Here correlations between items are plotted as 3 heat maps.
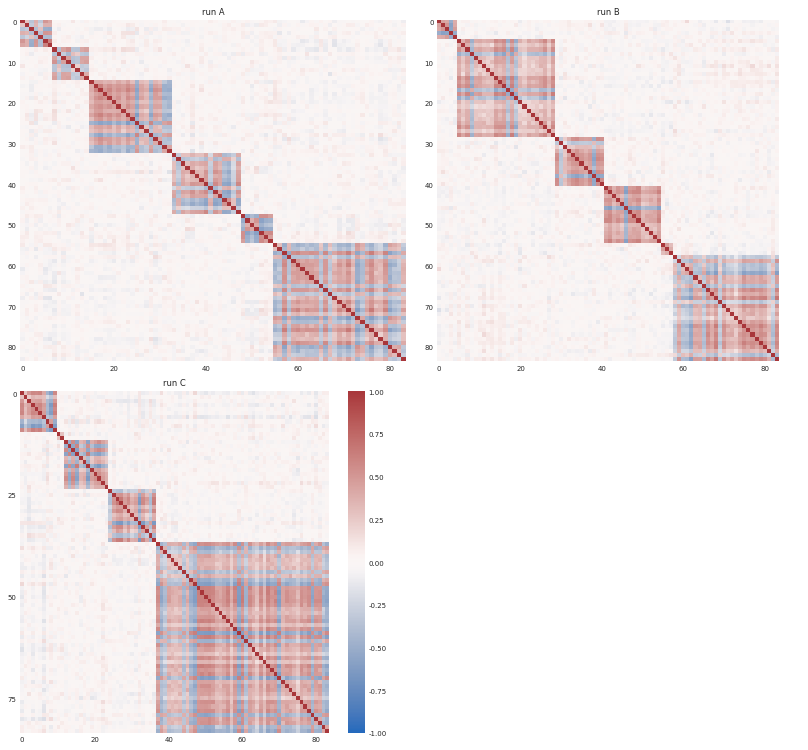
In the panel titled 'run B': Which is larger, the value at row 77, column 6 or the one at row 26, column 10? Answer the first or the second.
the second
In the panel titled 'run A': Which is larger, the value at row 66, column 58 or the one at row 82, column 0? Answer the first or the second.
the second
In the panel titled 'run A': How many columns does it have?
84
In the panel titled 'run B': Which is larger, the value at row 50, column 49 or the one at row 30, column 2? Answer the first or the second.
the first
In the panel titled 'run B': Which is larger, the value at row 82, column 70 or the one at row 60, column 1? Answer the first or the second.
the second
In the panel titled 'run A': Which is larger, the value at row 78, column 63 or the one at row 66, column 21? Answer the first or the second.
the first
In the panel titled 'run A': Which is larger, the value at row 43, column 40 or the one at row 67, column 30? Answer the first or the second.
the first
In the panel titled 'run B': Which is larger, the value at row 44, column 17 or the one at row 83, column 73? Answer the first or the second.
the second
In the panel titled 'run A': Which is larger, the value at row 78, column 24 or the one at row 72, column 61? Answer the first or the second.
the second
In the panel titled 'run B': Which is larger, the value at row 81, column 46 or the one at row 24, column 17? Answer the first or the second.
the first
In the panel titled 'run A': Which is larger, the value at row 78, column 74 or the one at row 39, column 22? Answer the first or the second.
the second
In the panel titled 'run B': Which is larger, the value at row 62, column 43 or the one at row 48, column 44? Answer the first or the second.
the second
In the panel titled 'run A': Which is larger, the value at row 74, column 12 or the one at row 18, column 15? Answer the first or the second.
the second
